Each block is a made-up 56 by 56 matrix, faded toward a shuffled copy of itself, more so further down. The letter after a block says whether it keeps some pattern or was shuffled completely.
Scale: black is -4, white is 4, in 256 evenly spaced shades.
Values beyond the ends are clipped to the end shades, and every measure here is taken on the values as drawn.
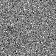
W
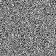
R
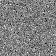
W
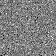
W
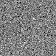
R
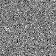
R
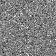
W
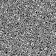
W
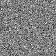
R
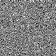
R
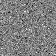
W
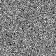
W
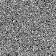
R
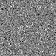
R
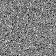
W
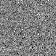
R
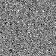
R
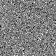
W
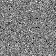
W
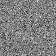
R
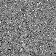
W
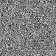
R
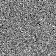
W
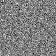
R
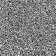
R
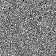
W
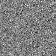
R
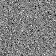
W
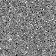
R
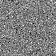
W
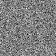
R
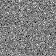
R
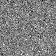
W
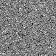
W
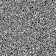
W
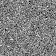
W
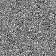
R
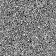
W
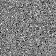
R
